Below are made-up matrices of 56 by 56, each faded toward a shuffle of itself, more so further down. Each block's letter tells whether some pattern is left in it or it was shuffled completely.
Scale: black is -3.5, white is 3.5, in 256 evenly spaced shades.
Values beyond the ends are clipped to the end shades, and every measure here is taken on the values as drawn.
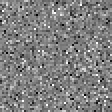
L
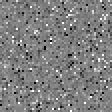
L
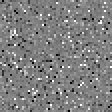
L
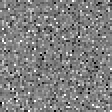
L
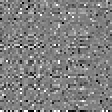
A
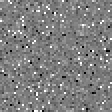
L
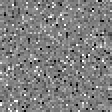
L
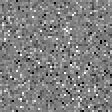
L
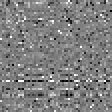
A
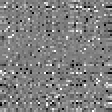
A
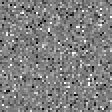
L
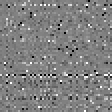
A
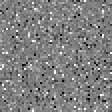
L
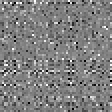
A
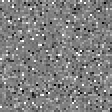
L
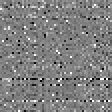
A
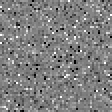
L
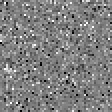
L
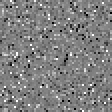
L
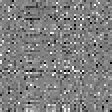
A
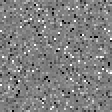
L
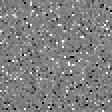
L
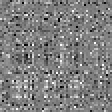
A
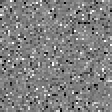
L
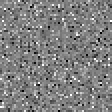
L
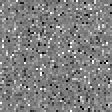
L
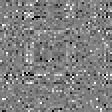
A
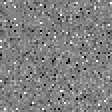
L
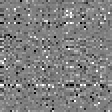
A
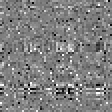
A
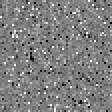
L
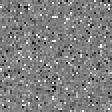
L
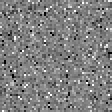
L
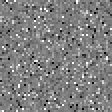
L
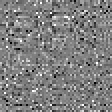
A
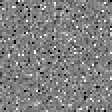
L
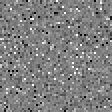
L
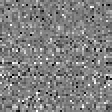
A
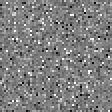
L
